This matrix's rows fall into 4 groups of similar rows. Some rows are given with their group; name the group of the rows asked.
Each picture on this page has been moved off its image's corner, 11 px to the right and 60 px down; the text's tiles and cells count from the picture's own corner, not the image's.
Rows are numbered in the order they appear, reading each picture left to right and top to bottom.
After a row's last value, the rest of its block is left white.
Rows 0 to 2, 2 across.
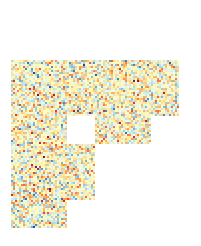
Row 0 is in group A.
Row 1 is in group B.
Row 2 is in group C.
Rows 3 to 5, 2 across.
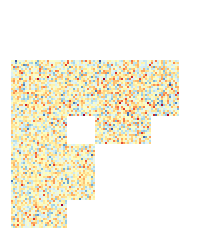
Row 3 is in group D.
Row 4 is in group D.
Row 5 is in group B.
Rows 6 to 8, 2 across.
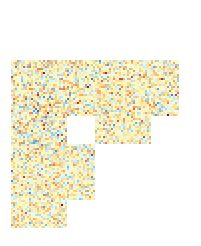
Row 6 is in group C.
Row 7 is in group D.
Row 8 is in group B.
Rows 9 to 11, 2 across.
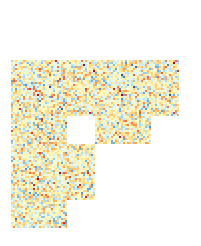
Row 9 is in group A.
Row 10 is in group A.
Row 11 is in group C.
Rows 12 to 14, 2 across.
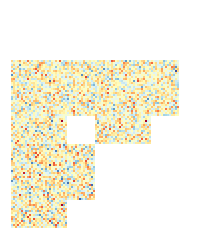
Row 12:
B
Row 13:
B
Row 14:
B
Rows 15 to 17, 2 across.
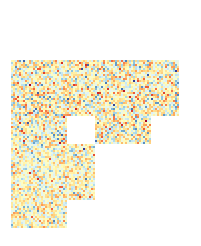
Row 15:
C
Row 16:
B
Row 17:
A
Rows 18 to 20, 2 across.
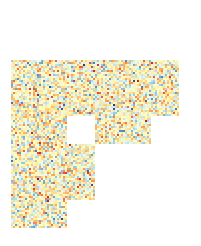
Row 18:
A
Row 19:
B
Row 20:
C
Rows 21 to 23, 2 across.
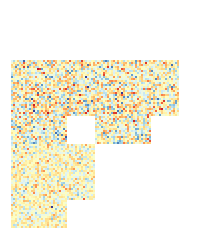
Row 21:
C
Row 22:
C
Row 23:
D
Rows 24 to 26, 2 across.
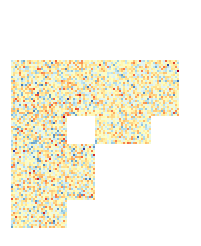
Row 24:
C
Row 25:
A
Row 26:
A
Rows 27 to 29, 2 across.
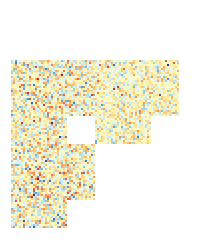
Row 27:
D
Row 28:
A
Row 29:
C
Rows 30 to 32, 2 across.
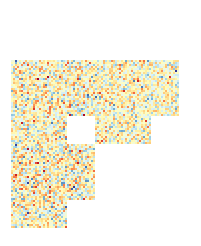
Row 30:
D
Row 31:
B
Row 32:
D
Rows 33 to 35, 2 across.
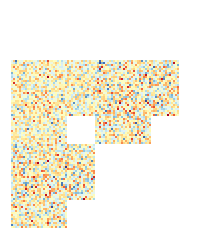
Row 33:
D
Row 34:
D
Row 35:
D
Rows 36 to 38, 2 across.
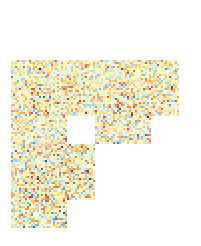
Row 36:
C
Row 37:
C
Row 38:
C
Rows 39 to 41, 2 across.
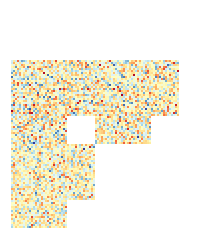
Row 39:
C
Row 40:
A
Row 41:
A
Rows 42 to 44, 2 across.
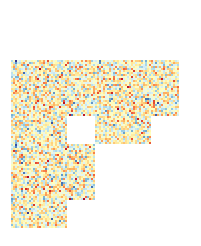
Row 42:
D
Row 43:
D
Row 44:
D
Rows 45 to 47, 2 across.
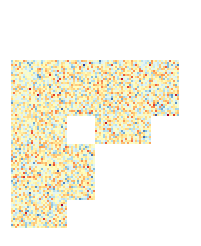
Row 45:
A
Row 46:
D
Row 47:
B
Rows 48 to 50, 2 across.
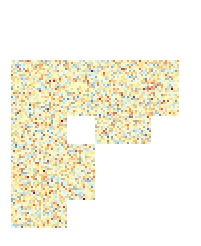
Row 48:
B
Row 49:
C
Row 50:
D
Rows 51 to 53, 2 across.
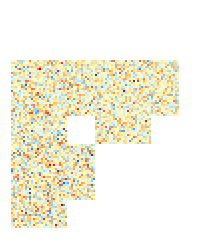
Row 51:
C
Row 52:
B
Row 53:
B
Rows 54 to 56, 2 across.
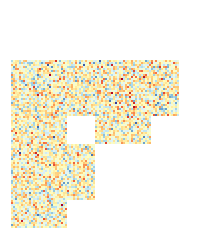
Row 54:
A
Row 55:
D
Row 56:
B
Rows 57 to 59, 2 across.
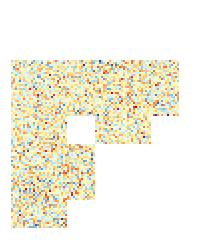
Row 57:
A
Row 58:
D
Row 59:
C
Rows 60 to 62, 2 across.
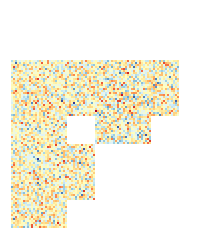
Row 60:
D
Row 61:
C
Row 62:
A
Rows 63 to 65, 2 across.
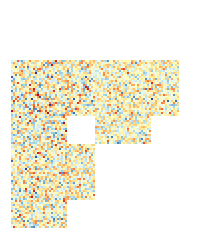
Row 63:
C
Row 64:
C
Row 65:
C
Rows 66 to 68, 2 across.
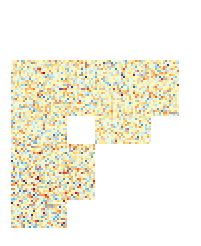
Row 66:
C
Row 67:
A
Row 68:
C
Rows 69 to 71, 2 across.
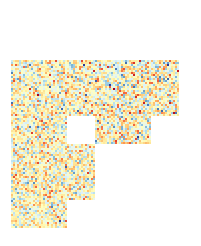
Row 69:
A
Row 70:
A
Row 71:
D
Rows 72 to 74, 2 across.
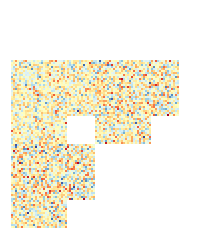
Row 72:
A
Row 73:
D
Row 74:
D
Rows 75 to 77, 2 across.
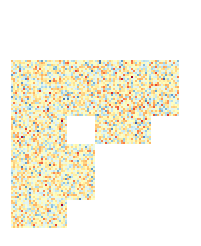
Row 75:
B
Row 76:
D
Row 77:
B
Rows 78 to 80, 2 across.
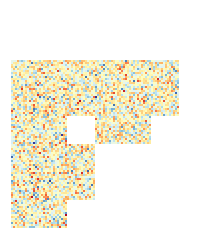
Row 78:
C
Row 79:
B
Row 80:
C
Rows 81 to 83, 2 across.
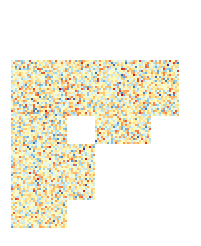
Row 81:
C
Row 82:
A
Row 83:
A
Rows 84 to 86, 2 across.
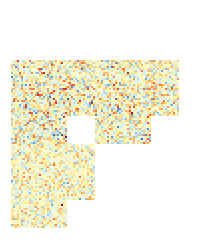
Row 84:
C
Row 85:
C
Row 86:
B
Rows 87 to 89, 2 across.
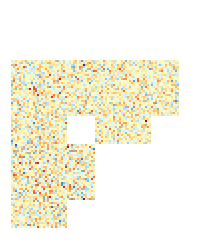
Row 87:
A
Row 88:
B
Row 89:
D
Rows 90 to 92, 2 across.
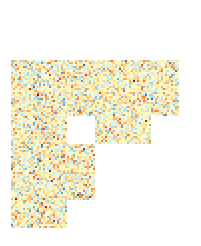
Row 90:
A
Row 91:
B
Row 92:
A
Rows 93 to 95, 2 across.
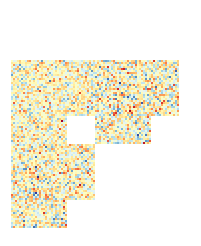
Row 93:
B
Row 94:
C
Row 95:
C
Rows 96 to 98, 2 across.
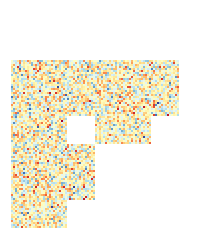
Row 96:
B
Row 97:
D
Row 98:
D
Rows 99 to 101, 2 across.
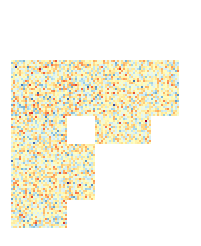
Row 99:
C
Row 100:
B
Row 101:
C
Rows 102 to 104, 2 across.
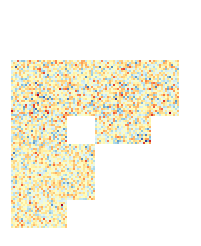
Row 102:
C
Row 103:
C
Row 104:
B
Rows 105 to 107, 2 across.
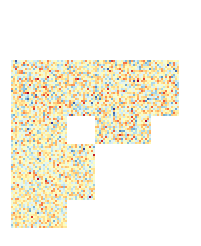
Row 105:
D
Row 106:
B
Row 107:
A
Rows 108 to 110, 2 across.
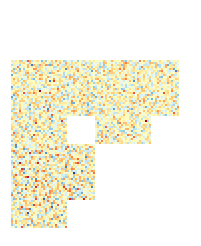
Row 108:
B
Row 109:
B
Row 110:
D
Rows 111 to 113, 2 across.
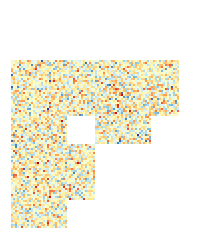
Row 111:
B
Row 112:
C
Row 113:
D
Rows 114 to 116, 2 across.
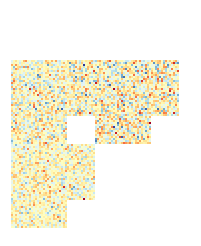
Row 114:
A
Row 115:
A
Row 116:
D
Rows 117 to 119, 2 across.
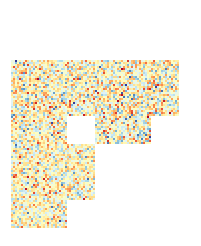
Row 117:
D
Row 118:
C
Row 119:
D
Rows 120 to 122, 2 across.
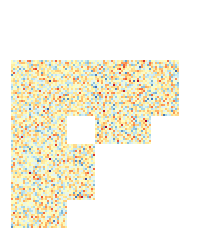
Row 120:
B
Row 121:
B
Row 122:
A
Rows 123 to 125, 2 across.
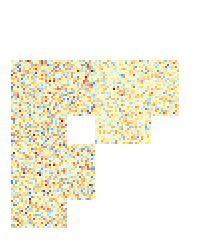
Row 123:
B
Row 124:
A
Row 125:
B
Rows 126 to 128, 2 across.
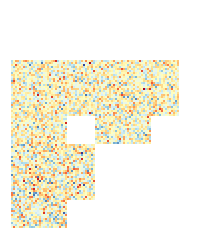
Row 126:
A
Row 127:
C
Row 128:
C
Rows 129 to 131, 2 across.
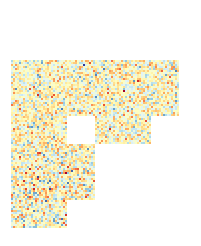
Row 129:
A
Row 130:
B
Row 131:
C
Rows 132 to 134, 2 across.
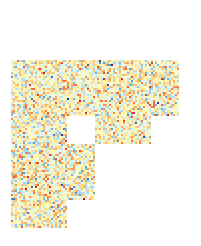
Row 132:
C
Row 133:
D
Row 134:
D
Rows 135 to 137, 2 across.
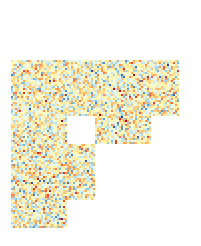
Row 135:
B
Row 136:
A
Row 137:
C
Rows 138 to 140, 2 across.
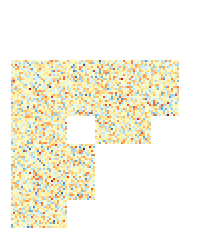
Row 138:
A
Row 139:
D
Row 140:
A
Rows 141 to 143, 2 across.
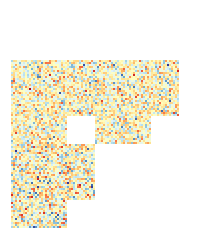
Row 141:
A
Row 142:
A
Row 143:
C
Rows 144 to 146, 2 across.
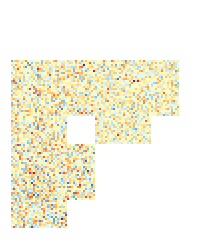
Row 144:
A
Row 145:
B
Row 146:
C
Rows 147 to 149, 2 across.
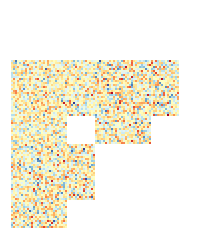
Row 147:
D
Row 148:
D
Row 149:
A
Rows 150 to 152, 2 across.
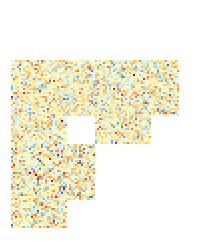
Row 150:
B
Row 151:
A
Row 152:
A
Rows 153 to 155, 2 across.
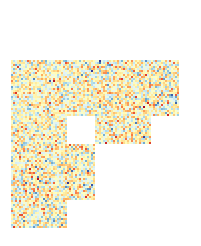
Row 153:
B
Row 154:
D
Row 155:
C
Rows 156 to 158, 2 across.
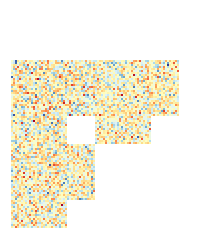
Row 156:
D
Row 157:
A
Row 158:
B
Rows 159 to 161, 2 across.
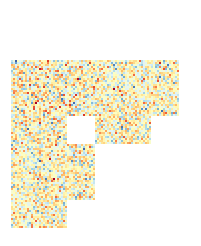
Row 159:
D
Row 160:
A
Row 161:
A
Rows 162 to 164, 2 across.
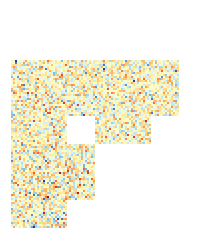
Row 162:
D
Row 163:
B
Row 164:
C
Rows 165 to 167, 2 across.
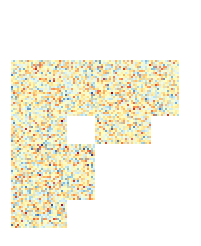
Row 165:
B
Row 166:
D
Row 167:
B
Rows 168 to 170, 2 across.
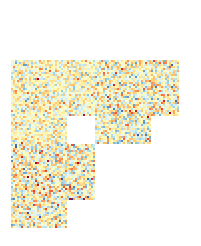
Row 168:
D
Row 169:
C
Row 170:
D
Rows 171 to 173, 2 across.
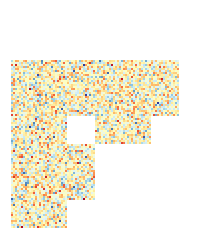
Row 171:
A
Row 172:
D
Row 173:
D
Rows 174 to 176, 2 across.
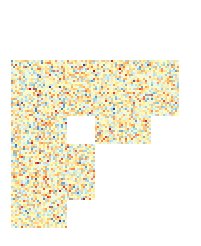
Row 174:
A
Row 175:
B
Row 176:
D
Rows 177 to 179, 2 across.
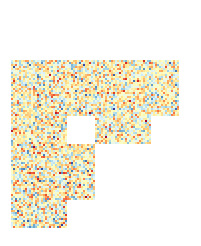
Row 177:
A
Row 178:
B
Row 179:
C
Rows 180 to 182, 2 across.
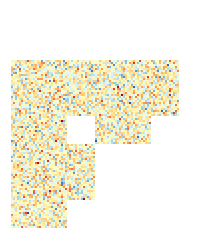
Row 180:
B
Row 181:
A
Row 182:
D
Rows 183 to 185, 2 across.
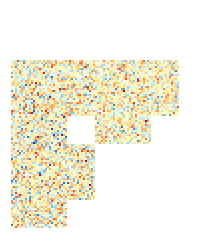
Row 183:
C
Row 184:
B
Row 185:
B
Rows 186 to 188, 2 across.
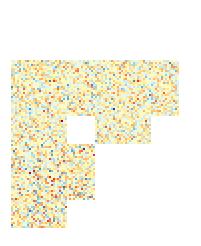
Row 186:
B
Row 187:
B
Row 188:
A
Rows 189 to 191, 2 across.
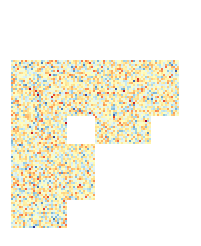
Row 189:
A
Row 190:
B
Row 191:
C
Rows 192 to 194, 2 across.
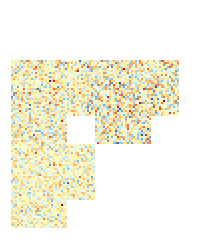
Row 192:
B
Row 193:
C
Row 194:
B
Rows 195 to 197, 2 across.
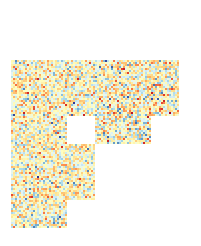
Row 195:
D
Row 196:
C
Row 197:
C
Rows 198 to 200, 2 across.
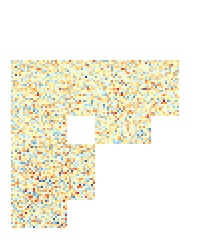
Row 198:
C
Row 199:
C
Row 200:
C
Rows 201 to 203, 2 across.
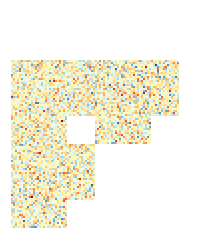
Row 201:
B
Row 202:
A
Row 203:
C
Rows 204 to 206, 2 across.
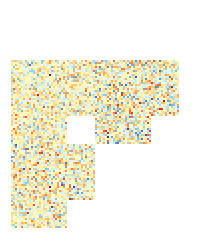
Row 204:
A
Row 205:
C
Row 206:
D
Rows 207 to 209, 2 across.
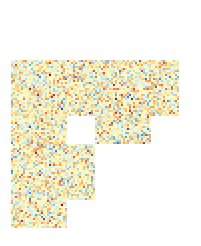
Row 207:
A
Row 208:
C
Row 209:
B
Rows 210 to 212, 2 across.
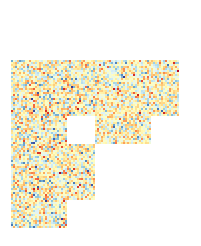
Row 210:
C
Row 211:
A
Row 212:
C
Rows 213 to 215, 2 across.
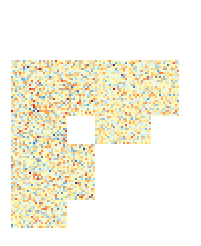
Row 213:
C
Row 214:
A
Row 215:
A
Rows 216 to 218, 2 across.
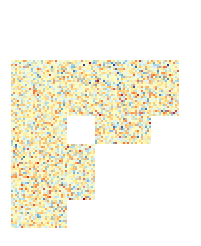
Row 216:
A
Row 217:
A
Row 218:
D
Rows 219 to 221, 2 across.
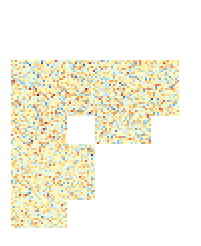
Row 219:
A
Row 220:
C
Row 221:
B
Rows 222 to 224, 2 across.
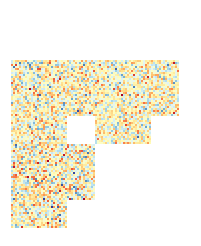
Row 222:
A
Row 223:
A
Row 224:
D
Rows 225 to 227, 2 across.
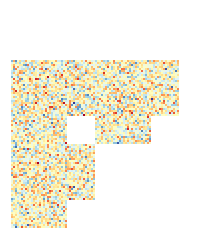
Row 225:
D
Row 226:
C
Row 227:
D
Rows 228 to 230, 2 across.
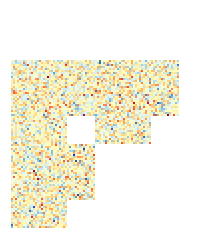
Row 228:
D
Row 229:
D
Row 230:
A
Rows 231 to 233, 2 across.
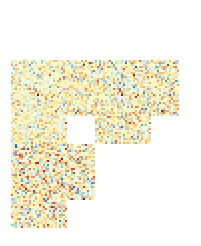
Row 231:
A
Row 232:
A
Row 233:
D
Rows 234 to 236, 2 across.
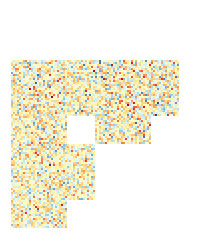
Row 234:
A
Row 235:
D
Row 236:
B
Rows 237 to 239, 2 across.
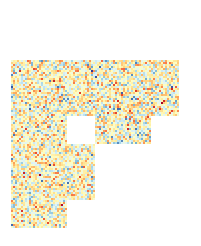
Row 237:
B
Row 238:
C
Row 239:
B
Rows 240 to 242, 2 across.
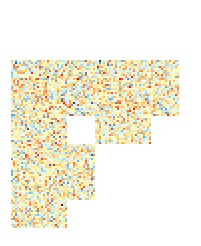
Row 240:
D
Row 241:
D
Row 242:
B
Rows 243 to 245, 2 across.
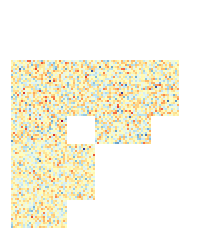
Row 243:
B
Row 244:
C
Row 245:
A
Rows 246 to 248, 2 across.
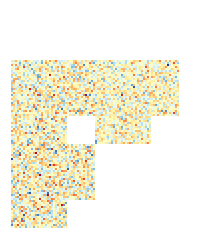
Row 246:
A
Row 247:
A
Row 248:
B
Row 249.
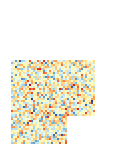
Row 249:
C
